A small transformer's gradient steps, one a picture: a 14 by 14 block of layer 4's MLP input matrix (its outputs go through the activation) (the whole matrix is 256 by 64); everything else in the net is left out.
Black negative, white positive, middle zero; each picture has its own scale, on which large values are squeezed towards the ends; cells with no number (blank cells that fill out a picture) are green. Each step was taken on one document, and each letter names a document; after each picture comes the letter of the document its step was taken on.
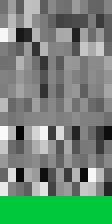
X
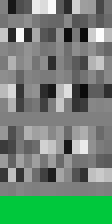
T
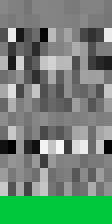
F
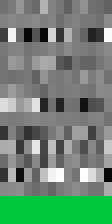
F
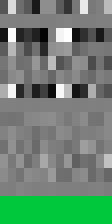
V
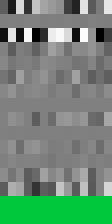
V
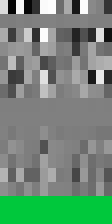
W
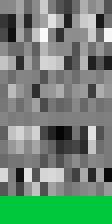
W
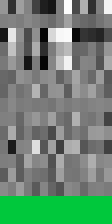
V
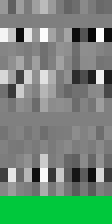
W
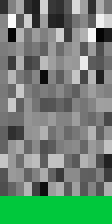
W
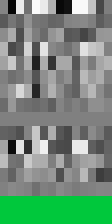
T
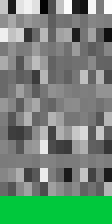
F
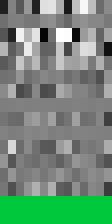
V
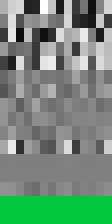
V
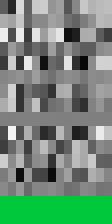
T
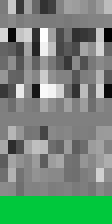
W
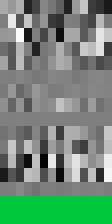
F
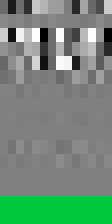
V
